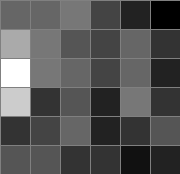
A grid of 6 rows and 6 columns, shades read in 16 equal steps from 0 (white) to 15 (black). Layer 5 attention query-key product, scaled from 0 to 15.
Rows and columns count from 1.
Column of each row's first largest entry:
6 6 6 4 4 5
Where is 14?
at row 6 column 5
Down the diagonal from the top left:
9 8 9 13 12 13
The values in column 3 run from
8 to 12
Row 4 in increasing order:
3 8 10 12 12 13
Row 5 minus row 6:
2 1 -3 1 -2 -3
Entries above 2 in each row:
6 6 5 6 6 6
